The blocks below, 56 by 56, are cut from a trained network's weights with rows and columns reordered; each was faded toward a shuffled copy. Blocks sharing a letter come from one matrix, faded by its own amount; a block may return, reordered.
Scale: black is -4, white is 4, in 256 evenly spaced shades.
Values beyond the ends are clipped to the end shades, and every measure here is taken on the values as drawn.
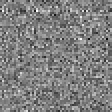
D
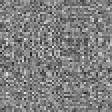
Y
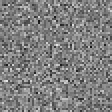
Y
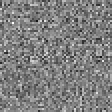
Y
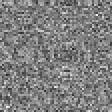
D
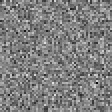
Y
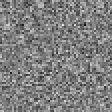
D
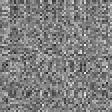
Y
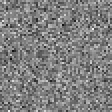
D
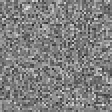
D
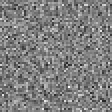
Y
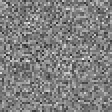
D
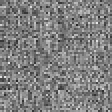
Y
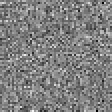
D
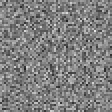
D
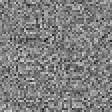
D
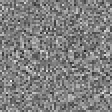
D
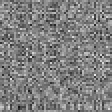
Y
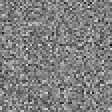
Y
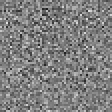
Y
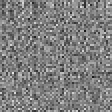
Y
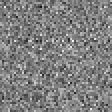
D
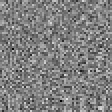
Y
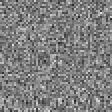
D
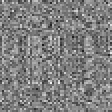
Y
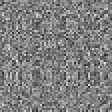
Y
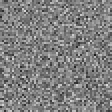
D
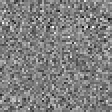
D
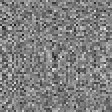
Y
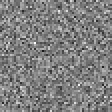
Y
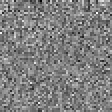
D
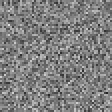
D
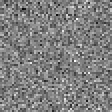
D
